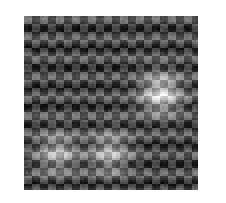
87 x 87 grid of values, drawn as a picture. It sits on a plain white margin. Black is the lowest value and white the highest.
Stripes: horizontal, repeating 9 times. Bumps: three. Ninth with the highest average: middle right. Odd rows or columns: none. Mirror symmetry: none. Slope: none.
